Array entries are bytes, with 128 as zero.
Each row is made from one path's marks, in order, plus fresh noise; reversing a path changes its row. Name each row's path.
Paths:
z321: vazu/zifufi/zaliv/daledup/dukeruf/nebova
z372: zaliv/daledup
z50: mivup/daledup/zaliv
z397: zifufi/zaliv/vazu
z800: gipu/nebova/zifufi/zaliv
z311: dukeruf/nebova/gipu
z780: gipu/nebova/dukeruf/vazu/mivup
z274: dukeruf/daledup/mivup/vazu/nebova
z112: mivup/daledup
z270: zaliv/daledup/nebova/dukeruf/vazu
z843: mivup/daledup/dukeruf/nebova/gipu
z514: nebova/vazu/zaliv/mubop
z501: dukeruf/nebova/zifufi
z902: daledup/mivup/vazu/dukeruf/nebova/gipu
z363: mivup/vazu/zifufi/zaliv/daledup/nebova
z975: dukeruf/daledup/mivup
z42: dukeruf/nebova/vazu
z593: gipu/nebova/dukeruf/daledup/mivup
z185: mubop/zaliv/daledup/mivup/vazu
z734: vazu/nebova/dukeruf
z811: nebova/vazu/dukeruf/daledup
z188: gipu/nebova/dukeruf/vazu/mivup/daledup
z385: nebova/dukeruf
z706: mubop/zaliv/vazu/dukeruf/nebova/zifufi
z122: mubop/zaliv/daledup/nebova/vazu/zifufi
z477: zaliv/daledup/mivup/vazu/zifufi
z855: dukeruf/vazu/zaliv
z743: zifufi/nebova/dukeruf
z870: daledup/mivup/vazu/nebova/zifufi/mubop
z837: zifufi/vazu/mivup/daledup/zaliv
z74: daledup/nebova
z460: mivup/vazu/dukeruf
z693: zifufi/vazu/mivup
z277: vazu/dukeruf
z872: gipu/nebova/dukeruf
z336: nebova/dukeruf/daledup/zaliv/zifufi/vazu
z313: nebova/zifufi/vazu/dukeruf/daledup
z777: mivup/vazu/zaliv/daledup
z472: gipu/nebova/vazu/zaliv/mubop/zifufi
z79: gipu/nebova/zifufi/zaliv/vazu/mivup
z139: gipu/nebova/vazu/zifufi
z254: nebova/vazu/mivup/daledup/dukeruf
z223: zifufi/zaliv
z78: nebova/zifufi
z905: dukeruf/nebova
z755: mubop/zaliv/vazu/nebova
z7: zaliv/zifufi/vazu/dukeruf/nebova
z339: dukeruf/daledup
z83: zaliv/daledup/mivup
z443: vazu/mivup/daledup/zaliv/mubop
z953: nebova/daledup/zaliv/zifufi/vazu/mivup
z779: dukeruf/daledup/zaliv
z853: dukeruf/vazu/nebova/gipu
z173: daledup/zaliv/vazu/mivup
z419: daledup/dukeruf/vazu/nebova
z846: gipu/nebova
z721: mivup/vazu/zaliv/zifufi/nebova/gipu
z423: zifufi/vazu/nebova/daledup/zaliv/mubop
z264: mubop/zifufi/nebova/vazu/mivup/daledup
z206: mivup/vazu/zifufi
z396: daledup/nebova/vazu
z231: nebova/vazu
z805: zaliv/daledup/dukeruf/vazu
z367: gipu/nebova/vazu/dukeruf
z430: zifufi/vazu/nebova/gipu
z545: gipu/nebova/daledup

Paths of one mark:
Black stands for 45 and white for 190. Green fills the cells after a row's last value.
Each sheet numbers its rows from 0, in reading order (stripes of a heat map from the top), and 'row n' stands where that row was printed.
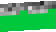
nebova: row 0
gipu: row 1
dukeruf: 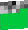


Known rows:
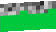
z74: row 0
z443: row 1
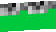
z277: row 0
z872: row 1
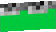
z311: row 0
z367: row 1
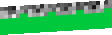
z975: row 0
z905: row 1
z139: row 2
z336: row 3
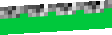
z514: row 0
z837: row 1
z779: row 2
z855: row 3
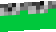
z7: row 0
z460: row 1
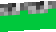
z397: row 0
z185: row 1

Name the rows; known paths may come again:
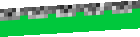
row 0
z122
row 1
z846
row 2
z872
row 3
z223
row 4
z430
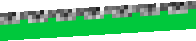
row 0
z397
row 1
z743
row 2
z501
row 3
z837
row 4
z514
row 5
z206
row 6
z853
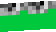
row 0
z805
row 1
z855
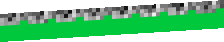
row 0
z42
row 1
z443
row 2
z270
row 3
z905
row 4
z254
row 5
z50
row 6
z460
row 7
z870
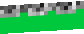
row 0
z139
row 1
z339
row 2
z336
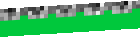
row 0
z693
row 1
z800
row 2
z78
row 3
z975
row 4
z277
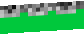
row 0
z367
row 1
z74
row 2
z721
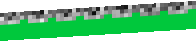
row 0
z545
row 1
z593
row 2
z274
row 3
z321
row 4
z780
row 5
z472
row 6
z363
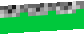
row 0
z734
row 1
z231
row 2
z372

